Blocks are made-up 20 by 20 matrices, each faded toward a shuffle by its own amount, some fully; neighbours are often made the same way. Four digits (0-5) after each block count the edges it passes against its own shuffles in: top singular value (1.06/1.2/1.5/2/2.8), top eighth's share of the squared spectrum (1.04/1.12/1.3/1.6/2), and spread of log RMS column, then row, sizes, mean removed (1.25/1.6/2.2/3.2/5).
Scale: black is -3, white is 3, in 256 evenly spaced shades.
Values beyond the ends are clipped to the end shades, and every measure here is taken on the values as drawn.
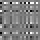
4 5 3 3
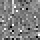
2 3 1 0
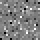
0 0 0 0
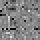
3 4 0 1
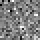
0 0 0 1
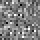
0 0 0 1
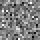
0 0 0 0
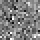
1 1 0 0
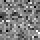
0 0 0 0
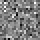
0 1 1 0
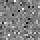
0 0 0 1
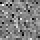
0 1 0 0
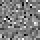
0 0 0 0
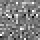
1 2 0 2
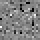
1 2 1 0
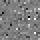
1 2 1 1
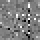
2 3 1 0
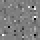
2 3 1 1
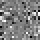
3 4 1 2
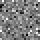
0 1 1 0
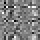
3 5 2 2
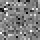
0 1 0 0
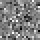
1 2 0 0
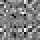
3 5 2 2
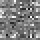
3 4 2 2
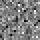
0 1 0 0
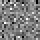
2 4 1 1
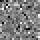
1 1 0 1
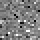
0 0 0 0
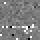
2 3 0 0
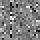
2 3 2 0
